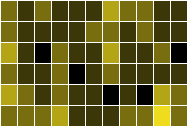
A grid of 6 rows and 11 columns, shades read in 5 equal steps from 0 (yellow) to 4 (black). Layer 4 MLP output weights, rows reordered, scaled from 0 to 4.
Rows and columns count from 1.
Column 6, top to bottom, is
3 2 3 3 3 3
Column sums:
10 16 17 13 19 17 13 16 16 12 17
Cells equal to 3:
32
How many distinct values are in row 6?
4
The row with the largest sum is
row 4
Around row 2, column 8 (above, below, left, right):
2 3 2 2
